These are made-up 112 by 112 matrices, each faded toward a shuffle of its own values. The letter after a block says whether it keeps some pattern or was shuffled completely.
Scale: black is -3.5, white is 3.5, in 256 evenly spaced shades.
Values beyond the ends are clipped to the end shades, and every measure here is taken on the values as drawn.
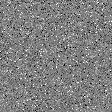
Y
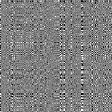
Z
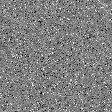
Y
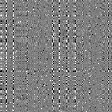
Z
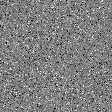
Y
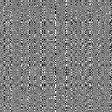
Z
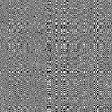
Z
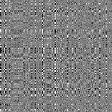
Z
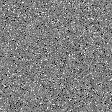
Y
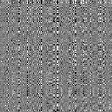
Z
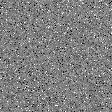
Y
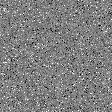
Y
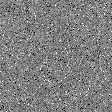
Y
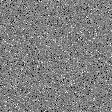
Y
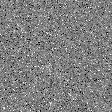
Y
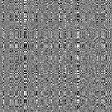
Z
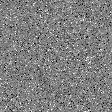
Y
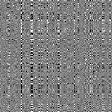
Z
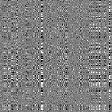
Z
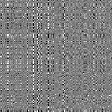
Z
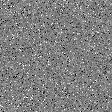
Y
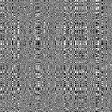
Z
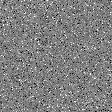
Y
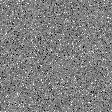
Y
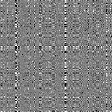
Z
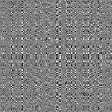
Z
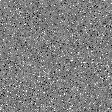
Y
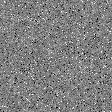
Y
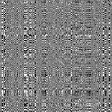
Z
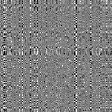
Z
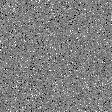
Y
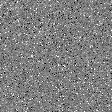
Y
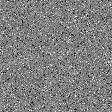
Y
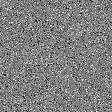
Y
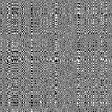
Z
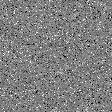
Y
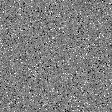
Y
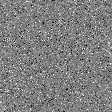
Y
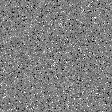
Y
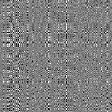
Z
